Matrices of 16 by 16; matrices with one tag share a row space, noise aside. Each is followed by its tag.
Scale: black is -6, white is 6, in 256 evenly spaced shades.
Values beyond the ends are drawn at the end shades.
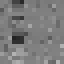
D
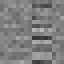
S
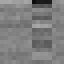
S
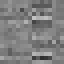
S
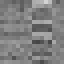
S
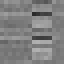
S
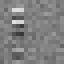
D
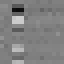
D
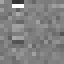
D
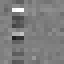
D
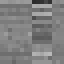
S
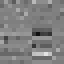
S
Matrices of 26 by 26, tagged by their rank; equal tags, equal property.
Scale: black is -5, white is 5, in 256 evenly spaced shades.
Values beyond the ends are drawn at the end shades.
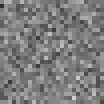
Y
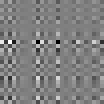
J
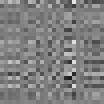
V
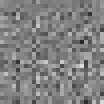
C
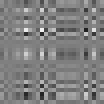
J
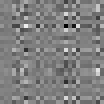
V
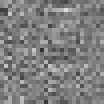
C
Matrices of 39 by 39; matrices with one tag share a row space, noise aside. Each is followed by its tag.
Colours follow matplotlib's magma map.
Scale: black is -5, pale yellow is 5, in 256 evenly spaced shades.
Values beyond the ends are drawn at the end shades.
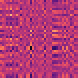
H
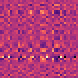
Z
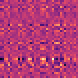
Z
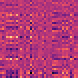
H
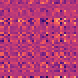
Z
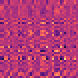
Z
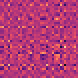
Z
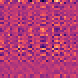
Z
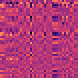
H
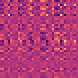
Z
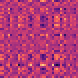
Z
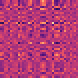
Z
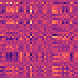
H
